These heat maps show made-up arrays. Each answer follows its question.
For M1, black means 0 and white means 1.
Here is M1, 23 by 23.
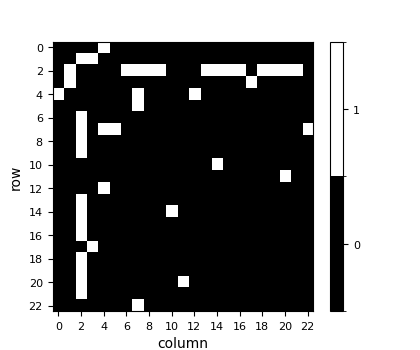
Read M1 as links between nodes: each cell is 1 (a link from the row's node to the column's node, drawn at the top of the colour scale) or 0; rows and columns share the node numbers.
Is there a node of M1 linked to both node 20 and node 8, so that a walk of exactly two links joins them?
yes
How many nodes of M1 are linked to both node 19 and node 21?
1
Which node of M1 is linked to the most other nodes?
node 2
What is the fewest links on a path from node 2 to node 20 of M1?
1
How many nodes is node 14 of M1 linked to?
2
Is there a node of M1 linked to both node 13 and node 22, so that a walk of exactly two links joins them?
no
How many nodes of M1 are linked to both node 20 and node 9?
1
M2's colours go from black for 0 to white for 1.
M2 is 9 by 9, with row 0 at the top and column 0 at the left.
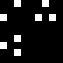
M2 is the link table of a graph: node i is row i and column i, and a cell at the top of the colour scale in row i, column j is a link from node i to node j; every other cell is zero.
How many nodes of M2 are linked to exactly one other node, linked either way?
3
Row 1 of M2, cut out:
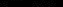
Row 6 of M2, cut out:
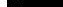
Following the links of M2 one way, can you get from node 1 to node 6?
no
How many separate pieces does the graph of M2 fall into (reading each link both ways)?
5
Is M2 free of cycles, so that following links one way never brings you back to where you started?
no
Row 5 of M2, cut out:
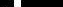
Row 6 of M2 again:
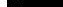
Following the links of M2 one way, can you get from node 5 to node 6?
yes
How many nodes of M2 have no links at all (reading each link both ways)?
4
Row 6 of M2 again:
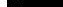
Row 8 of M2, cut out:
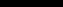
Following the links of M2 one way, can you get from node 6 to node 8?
no
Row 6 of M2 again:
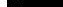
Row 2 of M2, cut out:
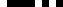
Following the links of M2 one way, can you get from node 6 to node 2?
yes
